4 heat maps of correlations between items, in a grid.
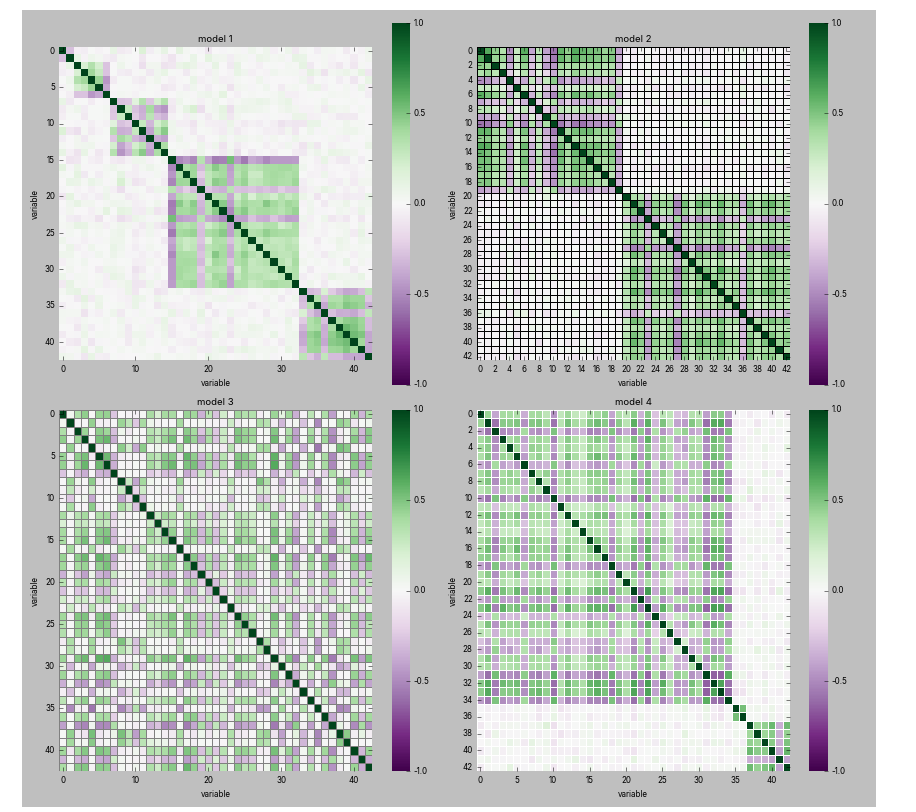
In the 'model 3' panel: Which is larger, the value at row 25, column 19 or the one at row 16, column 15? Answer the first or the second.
the second
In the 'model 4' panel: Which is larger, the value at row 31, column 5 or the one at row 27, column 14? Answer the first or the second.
the second
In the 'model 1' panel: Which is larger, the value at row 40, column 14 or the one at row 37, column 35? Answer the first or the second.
the second
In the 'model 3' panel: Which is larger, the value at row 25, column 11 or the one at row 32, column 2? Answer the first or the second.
the first
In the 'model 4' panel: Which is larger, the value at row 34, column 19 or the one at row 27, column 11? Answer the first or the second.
the second
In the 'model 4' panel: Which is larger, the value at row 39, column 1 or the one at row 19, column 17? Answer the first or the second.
the second
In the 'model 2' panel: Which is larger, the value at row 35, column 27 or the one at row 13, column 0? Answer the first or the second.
the second
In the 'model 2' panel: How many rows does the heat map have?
43
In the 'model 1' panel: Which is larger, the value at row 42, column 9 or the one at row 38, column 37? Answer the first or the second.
the second
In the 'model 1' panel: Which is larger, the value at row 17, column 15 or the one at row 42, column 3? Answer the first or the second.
the second
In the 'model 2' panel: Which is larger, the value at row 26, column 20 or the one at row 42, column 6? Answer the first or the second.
the first
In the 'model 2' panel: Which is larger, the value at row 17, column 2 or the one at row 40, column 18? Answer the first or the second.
the first
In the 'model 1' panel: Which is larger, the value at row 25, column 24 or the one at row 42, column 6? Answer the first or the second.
the first
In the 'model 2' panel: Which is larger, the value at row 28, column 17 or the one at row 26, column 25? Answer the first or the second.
the second
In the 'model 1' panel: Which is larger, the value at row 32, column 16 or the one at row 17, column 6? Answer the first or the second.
the first
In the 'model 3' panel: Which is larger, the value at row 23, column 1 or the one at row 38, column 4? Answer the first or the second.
the second
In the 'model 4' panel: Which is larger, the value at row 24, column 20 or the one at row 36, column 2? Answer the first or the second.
the second
